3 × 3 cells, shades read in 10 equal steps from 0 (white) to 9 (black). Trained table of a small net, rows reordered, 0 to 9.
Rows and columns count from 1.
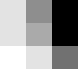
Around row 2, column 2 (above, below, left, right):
4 1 1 9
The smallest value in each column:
0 1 5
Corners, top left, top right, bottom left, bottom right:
1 9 0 5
